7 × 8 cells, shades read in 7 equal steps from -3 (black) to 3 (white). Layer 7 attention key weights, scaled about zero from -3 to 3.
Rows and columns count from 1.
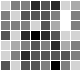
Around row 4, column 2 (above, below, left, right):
0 1 -1 -2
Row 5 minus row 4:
3 -1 2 2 2 -1 -1 -2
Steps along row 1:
down same down up down up down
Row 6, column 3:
-2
